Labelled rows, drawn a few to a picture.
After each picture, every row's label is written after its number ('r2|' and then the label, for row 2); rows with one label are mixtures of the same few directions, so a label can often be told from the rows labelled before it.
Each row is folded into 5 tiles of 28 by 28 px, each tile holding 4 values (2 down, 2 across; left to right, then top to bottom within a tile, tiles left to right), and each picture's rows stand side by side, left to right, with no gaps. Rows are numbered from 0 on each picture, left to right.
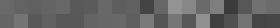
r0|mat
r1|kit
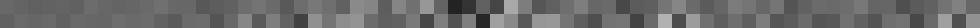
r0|kit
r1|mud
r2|mat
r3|kit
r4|mud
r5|kit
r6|mud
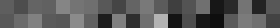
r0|mud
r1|mat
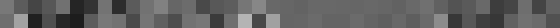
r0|mat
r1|mud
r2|mud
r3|mat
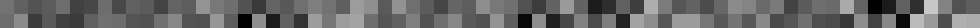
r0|mat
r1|mud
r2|mat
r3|mud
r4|kit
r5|kit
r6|kit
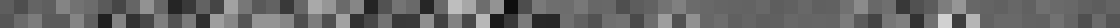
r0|mud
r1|kit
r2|kit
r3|kit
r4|mud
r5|mat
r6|mud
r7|mud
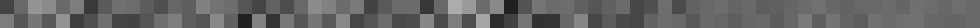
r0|kit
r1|mud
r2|kit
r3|kit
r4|mat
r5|mud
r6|mat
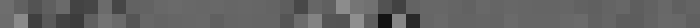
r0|mat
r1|kit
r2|mud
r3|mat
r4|mat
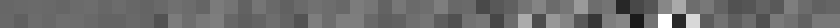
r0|mat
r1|mat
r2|mat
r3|mud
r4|mud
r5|kit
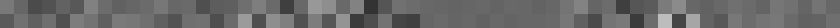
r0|kit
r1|mud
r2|kit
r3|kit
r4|mud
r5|mat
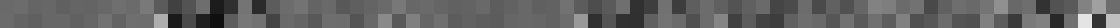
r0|mud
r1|mat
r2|mud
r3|mat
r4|mat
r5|mat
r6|kit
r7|mud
